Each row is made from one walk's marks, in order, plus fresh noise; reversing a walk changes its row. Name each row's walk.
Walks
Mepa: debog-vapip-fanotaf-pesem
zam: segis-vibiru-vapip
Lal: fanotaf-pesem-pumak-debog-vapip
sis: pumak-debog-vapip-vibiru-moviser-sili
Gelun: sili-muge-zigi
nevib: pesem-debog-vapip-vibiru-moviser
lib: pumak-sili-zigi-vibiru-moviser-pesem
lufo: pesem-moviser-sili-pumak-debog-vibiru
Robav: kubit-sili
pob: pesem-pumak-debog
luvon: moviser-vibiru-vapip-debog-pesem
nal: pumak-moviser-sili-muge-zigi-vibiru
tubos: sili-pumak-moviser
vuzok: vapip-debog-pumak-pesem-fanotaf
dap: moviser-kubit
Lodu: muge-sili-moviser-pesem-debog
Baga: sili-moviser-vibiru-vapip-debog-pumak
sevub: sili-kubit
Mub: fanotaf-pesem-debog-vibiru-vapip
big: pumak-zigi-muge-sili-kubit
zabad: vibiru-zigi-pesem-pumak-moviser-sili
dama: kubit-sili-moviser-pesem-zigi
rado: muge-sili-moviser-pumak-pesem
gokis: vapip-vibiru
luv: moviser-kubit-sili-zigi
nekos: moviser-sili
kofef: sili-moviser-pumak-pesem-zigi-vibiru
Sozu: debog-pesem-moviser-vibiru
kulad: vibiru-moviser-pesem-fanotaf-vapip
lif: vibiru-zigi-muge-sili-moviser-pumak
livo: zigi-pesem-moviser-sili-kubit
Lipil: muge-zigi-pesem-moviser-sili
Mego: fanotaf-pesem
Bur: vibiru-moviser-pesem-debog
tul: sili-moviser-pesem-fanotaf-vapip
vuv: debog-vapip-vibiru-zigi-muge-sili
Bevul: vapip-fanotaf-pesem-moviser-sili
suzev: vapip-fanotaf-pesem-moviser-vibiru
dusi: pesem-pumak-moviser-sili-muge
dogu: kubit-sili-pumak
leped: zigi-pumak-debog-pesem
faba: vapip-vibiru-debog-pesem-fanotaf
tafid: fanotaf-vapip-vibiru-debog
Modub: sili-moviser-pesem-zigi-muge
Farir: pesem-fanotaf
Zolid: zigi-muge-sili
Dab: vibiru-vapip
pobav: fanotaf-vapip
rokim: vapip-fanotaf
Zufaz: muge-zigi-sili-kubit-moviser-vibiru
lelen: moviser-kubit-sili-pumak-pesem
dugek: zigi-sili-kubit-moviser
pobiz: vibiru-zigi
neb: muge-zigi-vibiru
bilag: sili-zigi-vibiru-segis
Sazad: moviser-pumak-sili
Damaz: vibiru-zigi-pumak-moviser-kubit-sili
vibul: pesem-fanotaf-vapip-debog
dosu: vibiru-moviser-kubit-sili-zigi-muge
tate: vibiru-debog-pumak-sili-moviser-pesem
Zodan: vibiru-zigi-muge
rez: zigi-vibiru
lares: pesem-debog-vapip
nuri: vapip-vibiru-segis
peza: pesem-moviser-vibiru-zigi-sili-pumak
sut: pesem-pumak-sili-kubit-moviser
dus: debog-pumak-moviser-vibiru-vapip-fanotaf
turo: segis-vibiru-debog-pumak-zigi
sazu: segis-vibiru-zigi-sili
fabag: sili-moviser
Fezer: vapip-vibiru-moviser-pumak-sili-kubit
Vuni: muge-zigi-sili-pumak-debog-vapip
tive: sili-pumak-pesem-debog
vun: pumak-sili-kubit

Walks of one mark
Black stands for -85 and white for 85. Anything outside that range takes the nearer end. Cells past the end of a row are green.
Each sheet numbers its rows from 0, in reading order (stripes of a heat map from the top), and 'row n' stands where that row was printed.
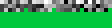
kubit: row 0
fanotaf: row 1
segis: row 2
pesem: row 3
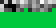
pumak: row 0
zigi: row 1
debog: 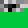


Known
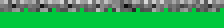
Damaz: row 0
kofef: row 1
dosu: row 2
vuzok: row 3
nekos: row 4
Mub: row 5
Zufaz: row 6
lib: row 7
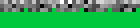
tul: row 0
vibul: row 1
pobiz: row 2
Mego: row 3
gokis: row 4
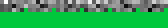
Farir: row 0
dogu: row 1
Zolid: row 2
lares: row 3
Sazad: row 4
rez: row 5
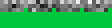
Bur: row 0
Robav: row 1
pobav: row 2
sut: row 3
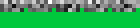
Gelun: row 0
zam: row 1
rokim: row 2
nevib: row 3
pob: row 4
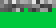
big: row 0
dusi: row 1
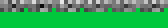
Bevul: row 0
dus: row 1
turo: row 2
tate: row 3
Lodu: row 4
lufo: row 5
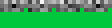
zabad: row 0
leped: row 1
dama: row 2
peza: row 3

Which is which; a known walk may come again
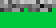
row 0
lelen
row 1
Modub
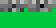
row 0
suzev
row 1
lif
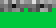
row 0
zabad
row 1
dus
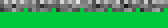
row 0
Lal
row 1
Lipil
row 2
pobav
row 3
sis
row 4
peza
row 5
rado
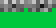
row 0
kulad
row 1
vuv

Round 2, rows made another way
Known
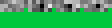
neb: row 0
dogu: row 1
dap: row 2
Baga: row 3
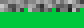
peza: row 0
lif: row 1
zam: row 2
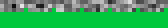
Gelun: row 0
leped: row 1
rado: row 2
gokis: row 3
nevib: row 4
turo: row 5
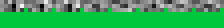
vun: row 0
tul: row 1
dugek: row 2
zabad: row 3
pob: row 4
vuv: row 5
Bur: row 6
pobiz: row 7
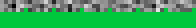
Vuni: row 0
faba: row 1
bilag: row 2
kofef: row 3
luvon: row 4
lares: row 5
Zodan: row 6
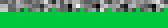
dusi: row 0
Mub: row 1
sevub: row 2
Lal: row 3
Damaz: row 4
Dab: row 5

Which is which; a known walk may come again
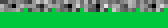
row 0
tive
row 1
dus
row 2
luv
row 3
dogu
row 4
Lipil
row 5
Vuni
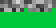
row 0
Farir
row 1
rez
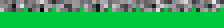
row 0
Zolid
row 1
nuri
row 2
zabad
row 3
livo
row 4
peza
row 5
lares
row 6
suzev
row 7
Mepa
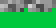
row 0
lib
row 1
kofef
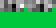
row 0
sevub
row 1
Fezer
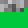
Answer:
Zufaz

